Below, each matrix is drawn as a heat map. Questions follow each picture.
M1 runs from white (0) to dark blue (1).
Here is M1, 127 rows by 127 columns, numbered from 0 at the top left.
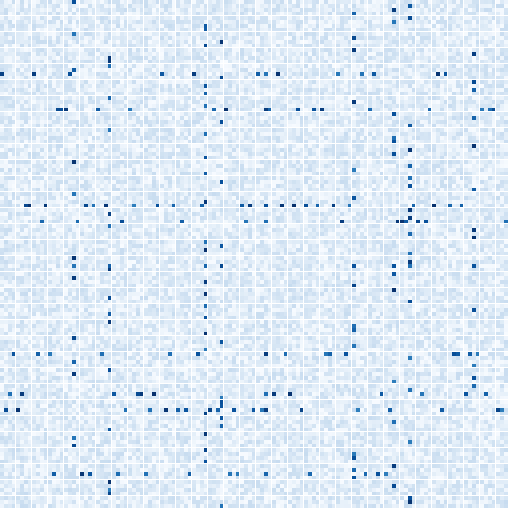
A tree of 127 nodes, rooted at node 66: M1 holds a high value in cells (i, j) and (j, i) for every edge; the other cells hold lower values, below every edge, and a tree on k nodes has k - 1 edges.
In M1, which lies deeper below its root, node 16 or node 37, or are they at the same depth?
the same depth
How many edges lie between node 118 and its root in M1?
1
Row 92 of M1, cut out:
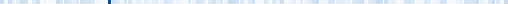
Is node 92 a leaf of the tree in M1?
yes
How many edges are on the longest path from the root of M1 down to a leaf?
2
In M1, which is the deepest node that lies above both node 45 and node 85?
55
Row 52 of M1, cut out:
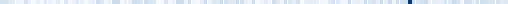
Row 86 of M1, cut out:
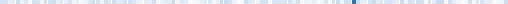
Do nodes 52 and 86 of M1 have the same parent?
no
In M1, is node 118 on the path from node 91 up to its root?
yes
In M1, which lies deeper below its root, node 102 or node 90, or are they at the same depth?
node 90
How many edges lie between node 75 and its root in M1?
2
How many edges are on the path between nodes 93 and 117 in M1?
4
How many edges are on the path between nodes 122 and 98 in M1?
3
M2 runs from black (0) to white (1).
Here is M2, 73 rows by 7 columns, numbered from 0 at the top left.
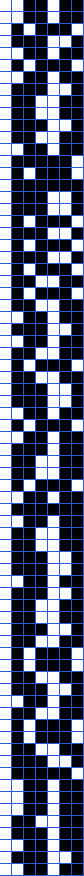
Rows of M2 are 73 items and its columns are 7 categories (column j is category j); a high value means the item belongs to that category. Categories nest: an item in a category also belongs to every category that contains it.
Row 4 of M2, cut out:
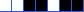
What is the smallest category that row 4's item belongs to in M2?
1
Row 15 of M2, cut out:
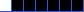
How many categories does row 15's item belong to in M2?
1
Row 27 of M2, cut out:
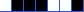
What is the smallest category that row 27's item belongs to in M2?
5
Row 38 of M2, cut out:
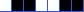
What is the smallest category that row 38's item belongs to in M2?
3
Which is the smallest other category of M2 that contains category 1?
4
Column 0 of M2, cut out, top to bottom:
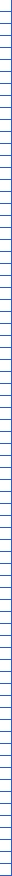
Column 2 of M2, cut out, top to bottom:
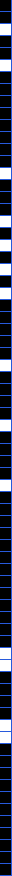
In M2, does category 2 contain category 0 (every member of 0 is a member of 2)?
no
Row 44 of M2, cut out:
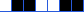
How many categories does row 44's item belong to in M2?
3
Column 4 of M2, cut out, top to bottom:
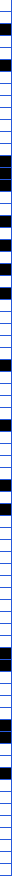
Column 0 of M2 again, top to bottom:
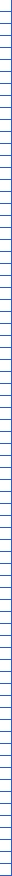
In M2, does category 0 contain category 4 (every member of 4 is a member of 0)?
yes
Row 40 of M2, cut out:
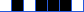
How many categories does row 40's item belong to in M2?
3
